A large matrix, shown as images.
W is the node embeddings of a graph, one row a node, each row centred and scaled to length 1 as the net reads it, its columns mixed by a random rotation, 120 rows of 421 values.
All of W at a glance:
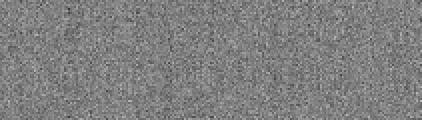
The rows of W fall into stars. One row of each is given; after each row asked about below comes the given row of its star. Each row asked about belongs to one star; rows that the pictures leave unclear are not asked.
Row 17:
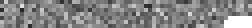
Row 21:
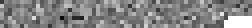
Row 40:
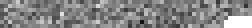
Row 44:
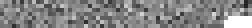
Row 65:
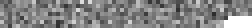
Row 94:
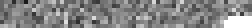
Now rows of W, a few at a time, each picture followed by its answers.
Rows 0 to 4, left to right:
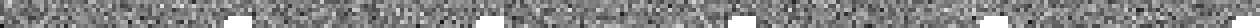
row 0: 40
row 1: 40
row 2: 65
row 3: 44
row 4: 21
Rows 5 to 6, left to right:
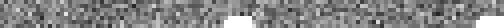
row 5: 94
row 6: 17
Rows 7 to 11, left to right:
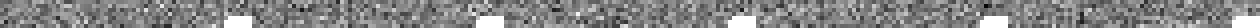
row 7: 40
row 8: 44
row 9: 44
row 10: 21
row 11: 94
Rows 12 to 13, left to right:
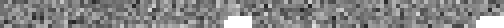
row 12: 94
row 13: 44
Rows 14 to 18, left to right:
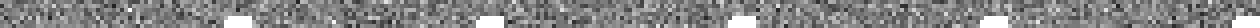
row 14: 44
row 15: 17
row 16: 94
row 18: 21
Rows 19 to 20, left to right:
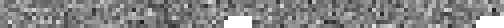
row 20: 94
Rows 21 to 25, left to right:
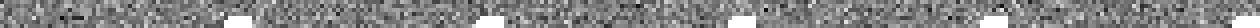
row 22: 17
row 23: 94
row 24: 44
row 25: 44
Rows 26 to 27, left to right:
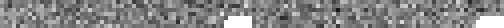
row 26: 21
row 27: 40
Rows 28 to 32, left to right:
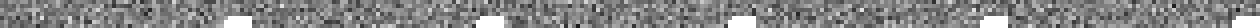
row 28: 65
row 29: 44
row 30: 65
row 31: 44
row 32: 40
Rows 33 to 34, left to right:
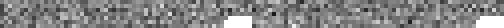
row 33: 40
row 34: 40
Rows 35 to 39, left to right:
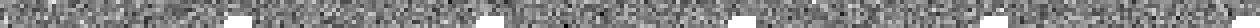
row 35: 17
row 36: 94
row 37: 65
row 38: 44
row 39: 40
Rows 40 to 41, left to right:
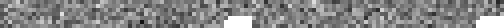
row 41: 44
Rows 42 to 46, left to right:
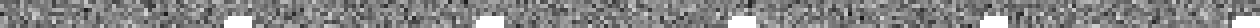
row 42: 65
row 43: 94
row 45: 21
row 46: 65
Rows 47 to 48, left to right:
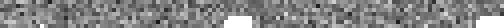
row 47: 21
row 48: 65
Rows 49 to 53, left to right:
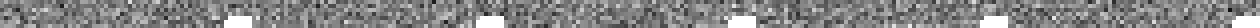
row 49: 21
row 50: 65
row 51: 17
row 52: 94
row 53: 44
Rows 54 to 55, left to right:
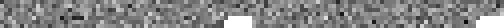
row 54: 21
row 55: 44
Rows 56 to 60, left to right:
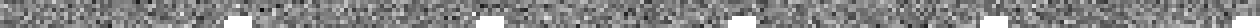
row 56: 94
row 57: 21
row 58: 65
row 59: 65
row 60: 94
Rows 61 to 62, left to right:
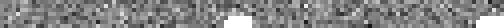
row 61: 21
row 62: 44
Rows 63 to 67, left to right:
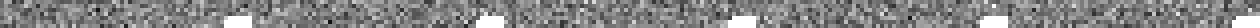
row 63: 44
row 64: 21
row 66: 94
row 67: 40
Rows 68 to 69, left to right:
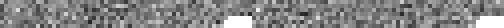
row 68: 40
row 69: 17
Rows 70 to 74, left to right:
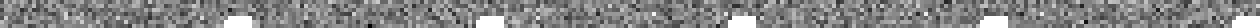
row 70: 17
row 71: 65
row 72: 21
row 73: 40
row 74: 65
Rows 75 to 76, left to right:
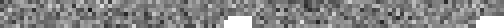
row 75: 17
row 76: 40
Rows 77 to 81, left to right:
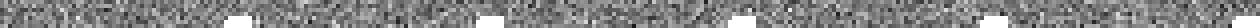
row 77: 17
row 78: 65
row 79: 17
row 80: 21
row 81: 65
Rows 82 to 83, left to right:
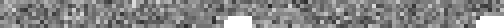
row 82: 17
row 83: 21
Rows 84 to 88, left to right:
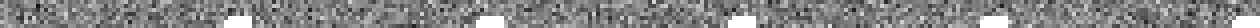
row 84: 17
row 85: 40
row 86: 17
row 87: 44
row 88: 17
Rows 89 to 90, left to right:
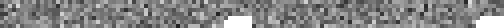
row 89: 40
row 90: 94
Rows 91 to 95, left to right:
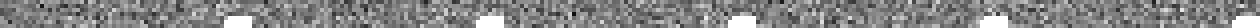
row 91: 65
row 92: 44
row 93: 17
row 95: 17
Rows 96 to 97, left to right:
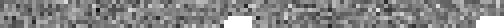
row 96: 44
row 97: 21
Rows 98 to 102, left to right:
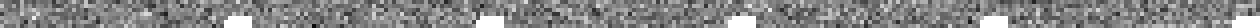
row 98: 21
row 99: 21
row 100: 17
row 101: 44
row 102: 94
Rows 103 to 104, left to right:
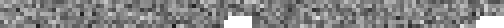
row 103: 21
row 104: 40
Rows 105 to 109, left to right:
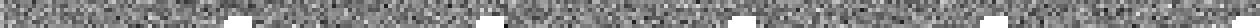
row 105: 21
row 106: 94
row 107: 40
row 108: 65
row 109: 40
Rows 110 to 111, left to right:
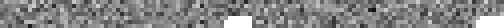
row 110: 17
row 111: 44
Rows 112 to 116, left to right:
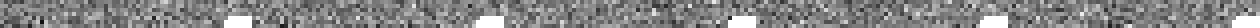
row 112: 94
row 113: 40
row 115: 94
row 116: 44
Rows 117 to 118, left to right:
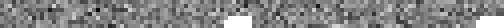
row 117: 44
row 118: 65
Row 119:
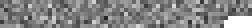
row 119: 65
